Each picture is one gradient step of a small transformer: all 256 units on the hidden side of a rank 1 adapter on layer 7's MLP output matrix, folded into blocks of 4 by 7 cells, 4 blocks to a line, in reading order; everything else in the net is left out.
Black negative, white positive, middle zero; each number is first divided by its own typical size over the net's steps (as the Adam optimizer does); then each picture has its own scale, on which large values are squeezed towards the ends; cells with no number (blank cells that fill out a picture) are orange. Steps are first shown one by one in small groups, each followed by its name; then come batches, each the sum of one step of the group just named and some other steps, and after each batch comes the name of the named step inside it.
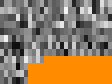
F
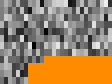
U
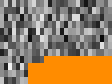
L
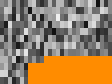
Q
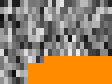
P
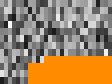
Q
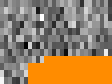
F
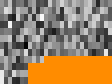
F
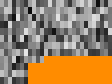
Q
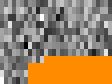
U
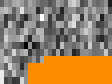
L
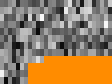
F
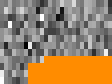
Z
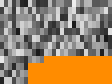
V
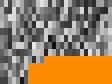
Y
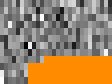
Z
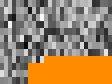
Z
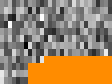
Z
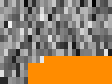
Y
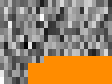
Z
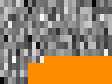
Y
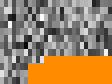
Z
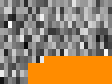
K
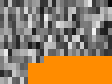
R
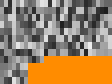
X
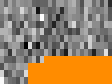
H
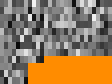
R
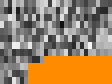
X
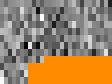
H
